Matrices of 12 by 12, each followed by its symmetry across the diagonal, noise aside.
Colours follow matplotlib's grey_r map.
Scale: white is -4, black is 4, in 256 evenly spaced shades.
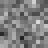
antisymmetric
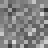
symmetric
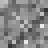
symmetric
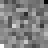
antisymmetric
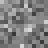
symmetric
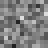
antisymmetric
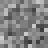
symmetric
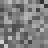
antisymmetric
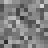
antisymmetric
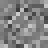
symmetric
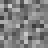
antisymmetric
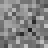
symmetric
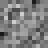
symmetric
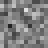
antisymmetric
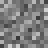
symmetric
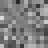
antisymmetric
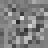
antisymmetric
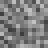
antisymmetric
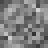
symmetric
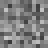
antisymmetric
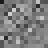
symmetric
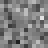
antisymmetric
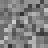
antisymmetric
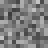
symmetric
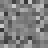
antisymmetric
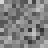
symmetric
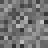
symmetric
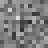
symmetric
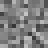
antisymmetric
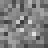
symmetric
